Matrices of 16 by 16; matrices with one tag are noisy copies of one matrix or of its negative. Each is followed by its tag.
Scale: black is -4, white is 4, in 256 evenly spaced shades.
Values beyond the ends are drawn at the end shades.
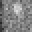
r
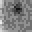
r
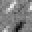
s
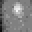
r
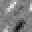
s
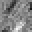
s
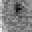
r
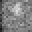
r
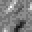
s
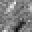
s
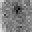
r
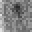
r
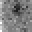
r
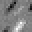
s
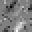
s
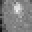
r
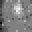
r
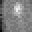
r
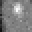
r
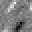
s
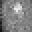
r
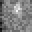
r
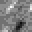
s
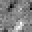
s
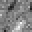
s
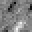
s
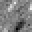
s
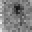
r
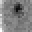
r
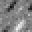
s
